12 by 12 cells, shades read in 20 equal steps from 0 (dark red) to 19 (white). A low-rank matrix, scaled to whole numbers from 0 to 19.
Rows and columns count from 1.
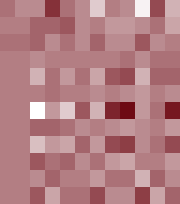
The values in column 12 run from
1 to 13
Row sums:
119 109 103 107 108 112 104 110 105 109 110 100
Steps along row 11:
same up down up same up down same up down up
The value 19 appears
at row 7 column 3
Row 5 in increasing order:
5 6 7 7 8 8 9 9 11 12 13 13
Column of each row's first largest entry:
10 12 4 3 3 10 3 9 3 9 10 4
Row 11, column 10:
13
